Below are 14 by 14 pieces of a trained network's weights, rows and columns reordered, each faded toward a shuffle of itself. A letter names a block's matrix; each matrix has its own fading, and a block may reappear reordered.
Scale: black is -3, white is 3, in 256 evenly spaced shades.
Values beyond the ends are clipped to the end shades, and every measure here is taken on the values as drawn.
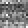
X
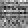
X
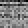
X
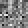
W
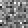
W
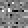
W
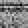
X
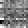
X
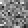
W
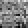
X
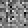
W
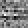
X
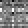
X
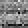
X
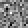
W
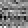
X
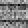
X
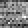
X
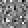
W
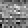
X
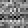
X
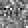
W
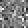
W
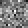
W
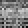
X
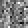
W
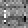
X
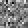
W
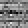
X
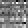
X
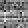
X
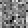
W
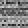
X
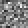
W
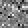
W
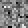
W
